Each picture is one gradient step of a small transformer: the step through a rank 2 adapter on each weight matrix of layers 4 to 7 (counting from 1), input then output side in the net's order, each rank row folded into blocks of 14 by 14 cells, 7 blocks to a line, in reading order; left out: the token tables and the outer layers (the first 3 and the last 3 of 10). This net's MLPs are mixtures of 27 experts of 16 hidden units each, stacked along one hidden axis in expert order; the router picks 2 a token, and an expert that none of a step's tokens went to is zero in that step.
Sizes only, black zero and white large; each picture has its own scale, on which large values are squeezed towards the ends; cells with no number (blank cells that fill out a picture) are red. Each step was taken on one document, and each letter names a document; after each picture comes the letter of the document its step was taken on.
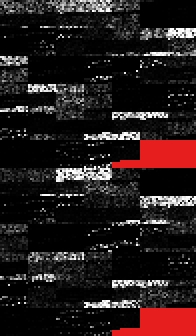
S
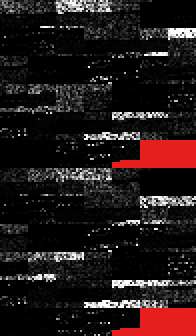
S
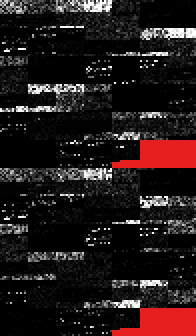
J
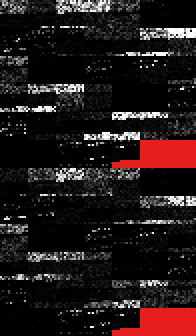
J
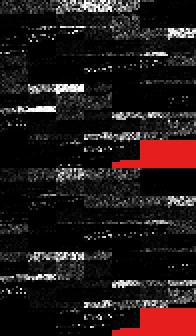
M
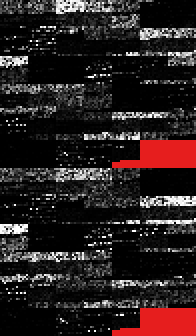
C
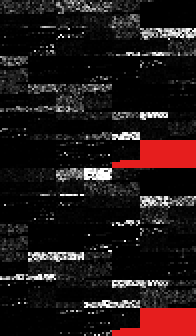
S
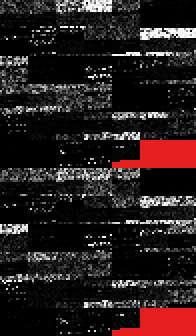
C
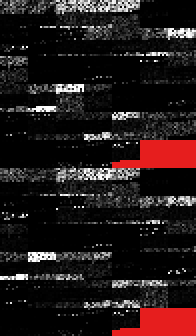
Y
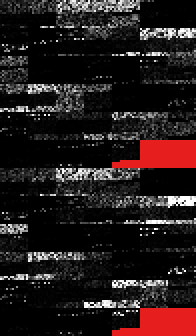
Y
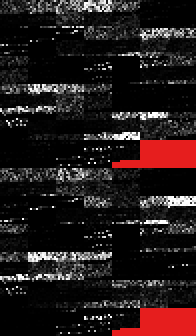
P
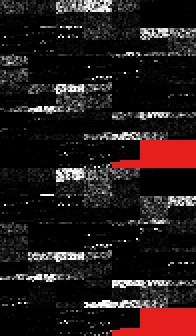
S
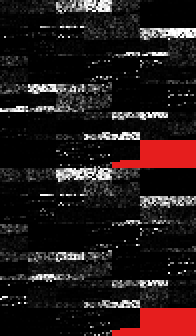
S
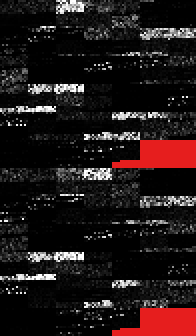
P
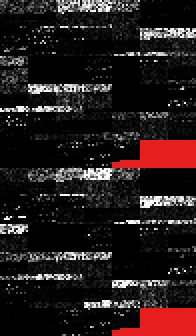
J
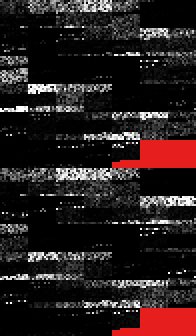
Y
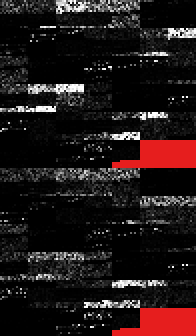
M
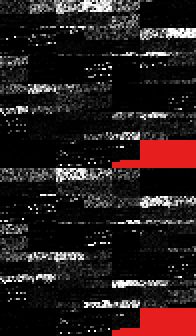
C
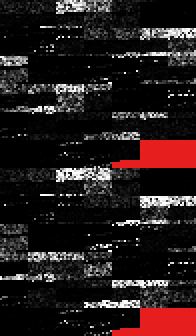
S
